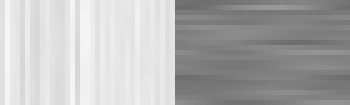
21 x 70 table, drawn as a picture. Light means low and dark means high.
The table splits into one row of 2 panels. Panel 1,1: very low, streaked downward, faint in contrast. Panel 1,2: middling, streaked across, faint in contrast.
